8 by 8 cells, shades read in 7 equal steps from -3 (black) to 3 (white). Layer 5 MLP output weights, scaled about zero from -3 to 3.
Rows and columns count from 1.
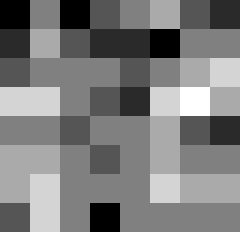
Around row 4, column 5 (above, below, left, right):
-1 0 -1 2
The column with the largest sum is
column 2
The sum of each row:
-9 -9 1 7 -3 2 7 -2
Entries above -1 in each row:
3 3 6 6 5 7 8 6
